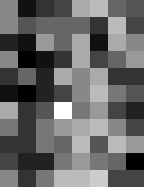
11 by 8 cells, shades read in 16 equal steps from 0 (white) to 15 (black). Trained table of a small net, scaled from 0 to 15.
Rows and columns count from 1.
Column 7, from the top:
9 4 5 9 12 8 11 7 4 9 11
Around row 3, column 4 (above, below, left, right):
9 12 6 5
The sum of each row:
72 71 73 79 75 82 65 61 65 83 60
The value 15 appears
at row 4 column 2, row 6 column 2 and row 10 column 8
